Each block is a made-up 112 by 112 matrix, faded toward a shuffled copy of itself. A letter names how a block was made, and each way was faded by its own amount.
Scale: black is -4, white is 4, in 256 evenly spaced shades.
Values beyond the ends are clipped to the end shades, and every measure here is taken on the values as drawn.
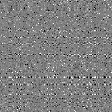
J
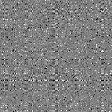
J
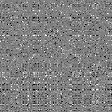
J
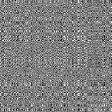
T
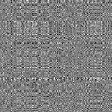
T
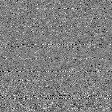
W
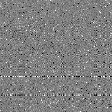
J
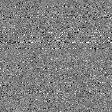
W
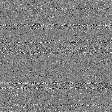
W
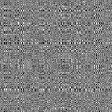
T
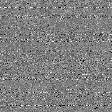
W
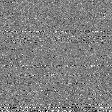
W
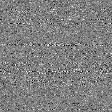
W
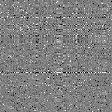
J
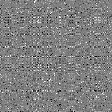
J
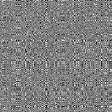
T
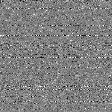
W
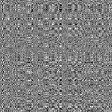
T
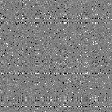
J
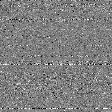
W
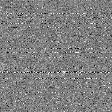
W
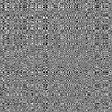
T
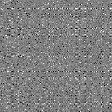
J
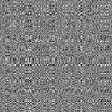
T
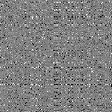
J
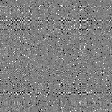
J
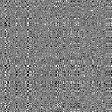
T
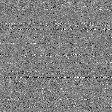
W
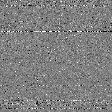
W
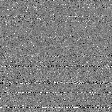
W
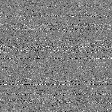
W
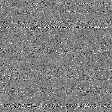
W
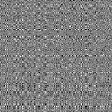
T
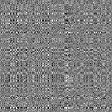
T
